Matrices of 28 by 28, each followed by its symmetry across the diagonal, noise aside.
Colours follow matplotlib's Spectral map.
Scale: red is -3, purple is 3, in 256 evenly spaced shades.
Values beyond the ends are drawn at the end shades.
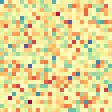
neither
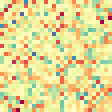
symmetric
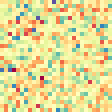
neither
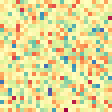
neither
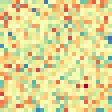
symmetric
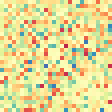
antisymmetric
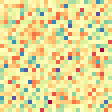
symmetric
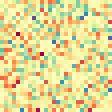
antisymmetric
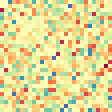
antisymmetric
